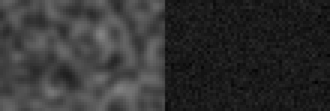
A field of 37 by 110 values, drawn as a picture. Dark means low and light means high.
It is made of 1 by 2 panels. Panel 1,1: low, blotchy. Panel 1,2: very low, fine-grained, faint in contrast.
